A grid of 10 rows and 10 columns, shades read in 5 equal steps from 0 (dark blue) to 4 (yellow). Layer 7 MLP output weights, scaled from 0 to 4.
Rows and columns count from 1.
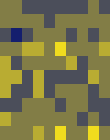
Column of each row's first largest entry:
1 1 4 6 1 1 1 3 1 6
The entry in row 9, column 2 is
2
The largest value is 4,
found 3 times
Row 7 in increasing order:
1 1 1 1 2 2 2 2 3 3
